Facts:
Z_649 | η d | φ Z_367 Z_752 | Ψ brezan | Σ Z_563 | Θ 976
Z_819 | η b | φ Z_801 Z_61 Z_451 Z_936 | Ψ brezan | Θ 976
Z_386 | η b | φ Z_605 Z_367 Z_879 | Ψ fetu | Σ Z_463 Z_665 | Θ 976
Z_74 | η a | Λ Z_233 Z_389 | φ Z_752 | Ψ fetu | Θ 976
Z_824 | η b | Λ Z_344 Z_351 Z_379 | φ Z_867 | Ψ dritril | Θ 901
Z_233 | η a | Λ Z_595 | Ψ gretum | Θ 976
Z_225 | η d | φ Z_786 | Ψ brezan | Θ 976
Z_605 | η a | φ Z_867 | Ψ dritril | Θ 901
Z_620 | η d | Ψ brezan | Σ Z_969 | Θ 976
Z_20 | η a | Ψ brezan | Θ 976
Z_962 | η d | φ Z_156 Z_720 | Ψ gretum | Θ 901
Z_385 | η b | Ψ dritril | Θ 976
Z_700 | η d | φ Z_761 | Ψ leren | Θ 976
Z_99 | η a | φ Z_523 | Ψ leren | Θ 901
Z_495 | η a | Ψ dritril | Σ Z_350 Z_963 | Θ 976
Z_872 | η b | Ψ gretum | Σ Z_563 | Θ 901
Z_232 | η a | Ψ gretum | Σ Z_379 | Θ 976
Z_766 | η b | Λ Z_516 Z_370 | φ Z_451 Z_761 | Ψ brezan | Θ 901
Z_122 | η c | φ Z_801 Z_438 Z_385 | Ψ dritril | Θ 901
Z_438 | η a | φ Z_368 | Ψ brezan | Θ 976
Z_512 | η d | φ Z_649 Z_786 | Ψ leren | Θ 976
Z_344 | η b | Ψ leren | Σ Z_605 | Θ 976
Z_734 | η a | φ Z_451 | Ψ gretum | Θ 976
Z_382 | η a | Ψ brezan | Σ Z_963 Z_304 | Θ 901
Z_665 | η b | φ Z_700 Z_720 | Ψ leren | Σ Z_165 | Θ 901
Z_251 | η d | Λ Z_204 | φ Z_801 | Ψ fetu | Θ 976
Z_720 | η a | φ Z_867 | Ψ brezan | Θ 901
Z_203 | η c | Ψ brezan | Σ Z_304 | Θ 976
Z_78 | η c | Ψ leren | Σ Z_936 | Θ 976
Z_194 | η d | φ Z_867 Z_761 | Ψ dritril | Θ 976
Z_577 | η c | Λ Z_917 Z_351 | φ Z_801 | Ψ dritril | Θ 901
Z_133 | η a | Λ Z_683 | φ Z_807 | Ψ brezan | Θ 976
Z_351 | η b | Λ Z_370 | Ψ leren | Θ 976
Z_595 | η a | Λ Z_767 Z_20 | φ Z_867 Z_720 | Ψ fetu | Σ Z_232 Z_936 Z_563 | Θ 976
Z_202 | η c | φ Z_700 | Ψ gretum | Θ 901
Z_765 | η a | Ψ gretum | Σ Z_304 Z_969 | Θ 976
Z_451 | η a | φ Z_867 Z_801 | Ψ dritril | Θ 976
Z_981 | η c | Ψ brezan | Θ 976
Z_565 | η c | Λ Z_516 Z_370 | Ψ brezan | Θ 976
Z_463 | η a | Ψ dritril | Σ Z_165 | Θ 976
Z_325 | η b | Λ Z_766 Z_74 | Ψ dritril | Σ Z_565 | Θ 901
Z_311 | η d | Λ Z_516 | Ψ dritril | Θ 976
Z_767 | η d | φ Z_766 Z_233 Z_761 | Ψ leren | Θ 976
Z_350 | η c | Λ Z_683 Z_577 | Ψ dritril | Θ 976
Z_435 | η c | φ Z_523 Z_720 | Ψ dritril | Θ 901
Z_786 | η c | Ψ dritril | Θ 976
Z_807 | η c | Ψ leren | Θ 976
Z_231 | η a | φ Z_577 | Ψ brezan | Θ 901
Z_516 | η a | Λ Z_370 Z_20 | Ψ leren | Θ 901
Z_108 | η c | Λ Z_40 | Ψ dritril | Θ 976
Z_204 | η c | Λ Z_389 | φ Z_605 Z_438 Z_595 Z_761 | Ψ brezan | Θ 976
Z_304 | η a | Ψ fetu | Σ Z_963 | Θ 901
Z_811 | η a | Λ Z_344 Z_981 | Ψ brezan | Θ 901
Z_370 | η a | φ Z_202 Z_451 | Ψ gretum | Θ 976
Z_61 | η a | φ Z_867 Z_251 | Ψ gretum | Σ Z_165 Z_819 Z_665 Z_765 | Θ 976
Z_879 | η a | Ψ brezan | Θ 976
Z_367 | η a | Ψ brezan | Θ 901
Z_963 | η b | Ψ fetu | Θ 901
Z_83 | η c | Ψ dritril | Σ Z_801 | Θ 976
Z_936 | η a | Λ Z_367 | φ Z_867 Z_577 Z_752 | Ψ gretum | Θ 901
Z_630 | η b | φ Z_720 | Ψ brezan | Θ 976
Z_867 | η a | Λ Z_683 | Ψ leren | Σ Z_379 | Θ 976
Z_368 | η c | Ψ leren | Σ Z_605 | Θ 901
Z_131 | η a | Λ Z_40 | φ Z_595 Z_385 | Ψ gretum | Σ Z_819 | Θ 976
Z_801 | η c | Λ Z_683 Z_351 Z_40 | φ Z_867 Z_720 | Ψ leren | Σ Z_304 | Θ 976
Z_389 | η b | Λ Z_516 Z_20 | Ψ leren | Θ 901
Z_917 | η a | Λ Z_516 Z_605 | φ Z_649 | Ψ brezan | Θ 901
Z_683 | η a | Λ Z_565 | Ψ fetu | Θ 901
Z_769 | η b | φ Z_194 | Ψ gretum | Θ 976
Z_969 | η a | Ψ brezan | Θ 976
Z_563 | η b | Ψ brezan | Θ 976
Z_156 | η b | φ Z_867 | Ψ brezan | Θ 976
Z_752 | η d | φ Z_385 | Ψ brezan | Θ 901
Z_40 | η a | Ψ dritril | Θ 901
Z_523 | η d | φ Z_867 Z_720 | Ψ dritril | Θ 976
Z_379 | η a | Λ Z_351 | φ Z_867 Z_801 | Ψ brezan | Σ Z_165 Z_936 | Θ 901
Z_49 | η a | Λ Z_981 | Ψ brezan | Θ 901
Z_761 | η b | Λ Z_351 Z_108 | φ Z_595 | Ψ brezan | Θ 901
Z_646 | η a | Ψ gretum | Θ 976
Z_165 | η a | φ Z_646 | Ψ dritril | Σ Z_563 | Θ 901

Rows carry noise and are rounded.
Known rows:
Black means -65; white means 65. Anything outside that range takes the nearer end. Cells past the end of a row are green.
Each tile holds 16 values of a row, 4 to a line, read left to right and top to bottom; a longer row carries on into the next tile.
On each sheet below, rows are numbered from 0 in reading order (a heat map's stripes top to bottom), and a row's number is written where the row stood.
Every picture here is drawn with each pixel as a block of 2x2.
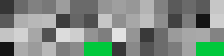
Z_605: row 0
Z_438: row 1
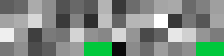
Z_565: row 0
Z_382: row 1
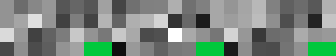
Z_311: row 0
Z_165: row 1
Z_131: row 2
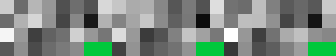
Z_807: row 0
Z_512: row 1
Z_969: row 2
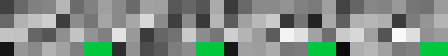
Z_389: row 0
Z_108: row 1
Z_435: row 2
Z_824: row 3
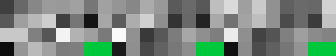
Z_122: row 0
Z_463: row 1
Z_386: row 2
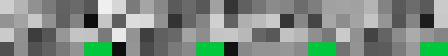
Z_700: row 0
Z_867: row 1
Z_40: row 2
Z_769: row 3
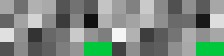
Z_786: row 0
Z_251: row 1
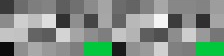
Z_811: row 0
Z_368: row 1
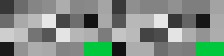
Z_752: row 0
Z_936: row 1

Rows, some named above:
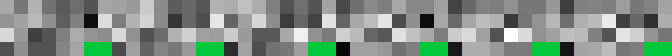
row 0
Z_74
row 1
Z_156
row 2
Z_523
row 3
Z_202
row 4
Z_824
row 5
Z_962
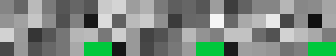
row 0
Z_204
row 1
Z_595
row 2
Z_202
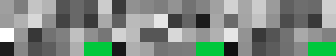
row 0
Z_620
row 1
Z_936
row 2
Z_386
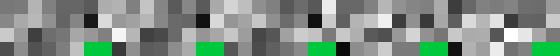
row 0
Z_370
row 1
Z_251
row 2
Z_700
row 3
Z_368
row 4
Z_720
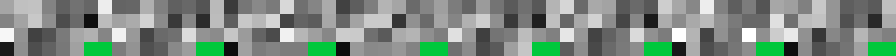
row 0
Z_649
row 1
Z_565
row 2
Z_665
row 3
Z_325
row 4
Z_20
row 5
Z_807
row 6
Z_801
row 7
Z_765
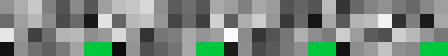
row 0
Z_451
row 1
Z_61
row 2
Z_463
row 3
Z_367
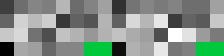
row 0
Z_379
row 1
Z_720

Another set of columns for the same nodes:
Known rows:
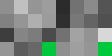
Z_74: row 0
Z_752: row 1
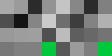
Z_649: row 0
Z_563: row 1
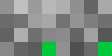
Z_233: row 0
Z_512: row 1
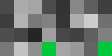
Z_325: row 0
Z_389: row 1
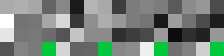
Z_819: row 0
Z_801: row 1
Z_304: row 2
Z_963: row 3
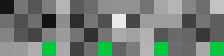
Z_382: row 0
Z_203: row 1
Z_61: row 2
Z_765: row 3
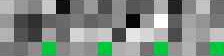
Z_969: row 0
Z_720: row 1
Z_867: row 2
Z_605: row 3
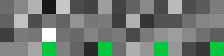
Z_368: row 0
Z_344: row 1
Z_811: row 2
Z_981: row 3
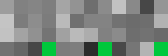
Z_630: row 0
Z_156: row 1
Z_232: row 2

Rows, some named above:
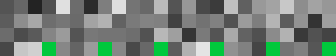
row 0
Z_872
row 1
Z_78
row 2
Z_807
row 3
Z_165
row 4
Z_565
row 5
Z_133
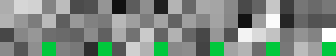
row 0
Z_251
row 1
Z_344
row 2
Z_379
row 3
Z_565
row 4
Z_867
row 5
Z_367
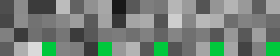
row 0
Z_165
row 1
Z_351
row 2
Z_917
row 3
Z_386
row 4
Z_512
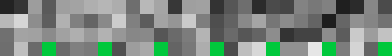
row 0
Z_824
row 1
Z_451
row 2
Z_131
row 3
Z_962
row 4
Z_872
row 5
Z_304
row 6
Z_761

